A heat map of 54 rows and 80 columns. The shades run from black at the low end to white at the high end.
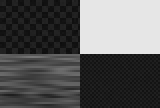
It is made of 2 by 2 panels. Panel 1,1: very low, checkered, faint in contrast. Panel 1,2: very high, flat. Panel 2,1: low, streaked across. Panel 2,2: very low, checkered, faint in contrast.
